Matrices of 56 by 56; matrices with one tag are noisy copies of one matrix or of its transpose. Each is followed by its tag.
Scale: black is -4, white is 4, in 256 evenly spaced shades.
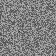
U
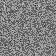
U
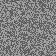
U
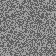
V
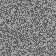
V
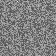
U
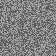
U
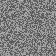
V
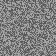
U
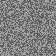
V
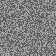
V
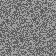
V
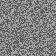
V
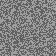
V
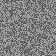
U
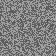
U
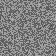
U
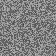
U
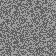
V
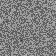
V
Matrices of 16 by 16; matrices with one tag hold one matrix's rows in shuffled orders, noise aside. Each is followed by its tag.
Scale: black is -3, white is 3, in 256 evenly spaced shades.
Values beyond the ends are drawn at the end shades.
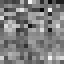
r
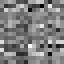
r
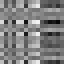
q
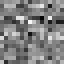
r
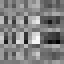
q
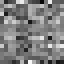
r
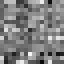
r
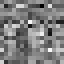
r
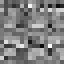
r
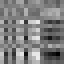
q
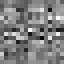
r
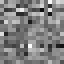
r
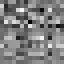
r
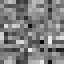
r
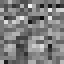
r
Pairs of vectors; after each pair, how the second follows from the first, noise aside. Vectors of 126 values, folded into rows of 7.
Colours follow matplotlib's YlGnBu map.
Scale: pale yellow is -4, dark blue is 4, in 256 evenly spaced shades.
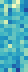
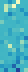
partly zeroed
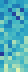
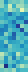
wrapped around
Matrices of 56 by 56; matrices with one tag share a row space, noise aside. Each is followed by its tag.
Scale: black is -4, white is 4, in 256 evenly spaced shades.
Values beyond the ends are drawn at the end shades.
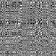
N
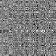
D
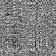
N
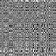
D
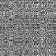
D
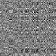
D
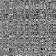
D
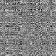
N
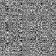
N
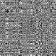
N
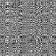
N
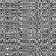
N
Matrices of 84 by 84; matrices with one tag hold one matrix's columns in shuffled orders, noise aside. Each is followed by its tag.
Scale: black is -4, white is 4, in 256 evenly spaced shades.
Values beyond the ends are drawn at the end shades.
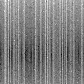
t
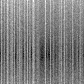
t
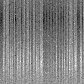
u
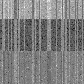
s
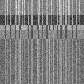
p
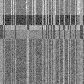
p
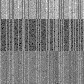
s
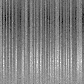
u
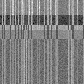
p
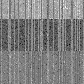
s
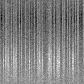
u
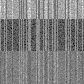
s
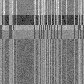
p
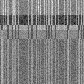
p
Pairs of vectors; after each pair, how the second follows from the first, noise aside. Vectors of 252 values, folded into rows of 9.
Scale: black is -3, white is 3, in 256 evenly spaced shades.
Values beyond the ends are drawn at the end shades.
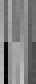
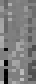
partly zeroed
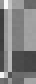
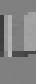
partly zeroed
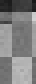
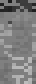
partly zeroed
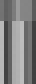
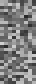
shuffled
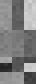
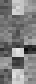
wrapped around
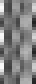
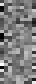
sign-scrambled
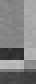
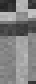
wrapped around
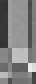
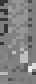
partly zeroed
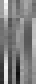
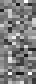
shuffled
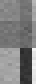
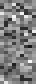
shuffled
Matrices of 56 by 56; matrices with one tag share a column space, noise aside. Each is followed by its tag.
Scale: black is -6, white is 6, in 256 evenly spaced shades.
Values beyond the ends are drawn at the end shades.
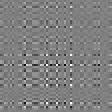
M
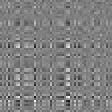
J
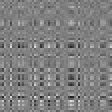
J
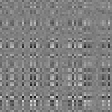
J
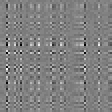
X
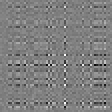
M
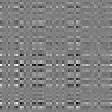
M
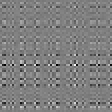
M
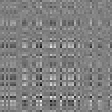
J
